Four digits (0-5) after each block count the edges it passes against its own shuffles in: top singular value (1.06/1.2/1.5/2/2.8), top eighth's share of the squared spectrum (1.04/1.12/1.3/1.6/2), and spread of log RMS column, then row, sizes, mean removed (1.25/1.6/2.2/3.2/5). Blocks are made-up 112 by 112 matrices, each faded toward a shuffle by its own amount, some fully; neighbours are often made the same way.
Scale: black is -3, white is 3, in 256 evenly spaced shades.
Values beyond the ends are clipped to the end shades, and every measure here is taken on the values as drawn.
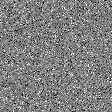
1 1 0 0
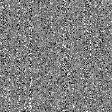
1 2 3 0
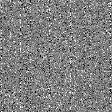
1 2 3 0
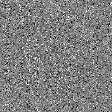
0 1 3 0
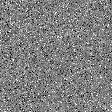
0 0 1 0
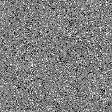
0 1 2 0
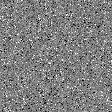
0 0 1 0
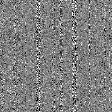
2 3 4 0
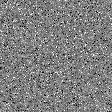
0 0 0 0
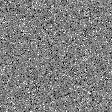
0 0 0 0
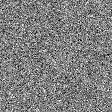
0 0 0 0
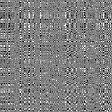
5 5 4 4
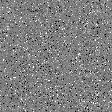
3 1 1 0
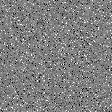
3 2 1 0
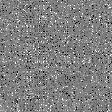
4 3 2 1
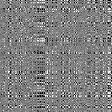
5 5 4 4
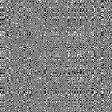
5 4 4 3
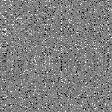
4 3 2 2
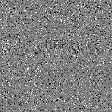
4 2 1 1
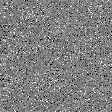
3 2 1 0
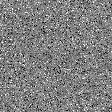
2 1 0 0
